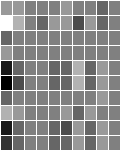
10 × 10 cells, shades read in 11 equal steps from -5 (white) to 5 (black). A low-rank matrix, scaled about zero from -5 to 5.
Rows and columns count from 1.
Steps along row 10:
down down same up same down up down up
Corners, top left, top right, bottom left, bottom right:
-1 0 3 0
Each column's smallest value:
-5 -2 0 0 -1 -1 -2 -1 -1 0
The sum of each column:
9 1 0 1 3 2 -3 2 -3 0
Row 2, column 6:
-1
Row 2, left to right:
-5 -2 0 1 -1 -1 2 -1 1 0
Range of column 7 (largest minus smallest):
4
